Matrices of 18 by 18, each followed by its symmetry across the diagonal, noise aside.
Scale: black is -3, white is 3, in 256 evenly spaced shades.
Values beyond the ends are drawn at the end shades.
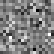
antisymmetric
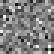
antisymmetric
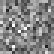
neither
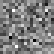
neither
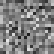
antisymmetric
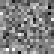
antisymmetric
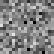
neither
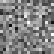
neither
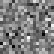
neither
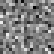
antisymmetric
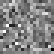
neither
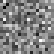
neither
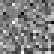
antisymmetric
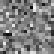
antisymmetric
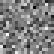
antisymmetric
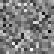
antisymmetric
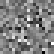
antisymmetric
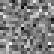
neither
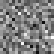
antisymmetric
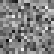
neither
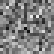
neither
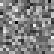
neither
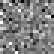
antisymmetric
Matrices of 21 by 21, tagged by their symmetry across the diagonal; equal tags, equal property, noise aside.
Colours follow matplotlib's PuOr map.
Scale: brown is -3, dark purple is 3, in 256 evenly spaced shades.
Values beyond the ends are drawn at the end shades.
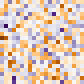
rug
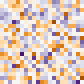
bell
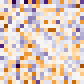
rug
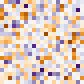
bell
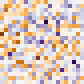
rug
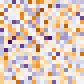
bell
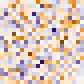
bell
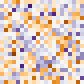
bell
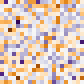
rug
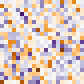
rug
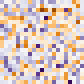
rug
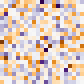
bell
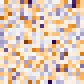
rug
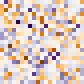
rug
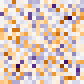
bell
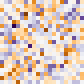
bell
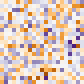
bell
